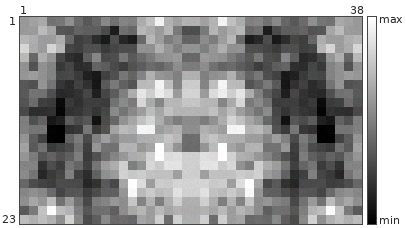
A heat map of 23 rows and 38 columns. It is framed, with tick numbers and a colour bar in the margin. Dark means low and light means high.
Grain: blotchy. Mirror symmetry: left to right. Stripes: none. Average level on the scale: 50%. Ninth with the highest average: bottom middle.
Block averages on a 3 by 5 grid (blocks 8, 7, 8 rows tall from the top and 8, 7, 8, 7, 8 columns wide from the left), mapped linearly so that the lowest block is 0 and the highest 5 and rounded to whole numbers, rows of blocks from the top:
21312 / 03430 / 23532
